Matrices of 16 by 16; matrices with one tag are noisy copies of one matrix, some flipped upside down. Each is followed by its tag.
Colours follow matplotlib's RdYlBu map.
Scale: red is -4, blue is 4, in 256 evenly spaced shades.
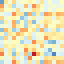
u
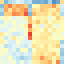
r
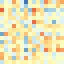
u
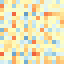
u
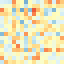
u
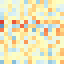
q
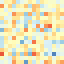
u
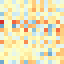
q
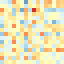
u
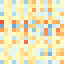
q
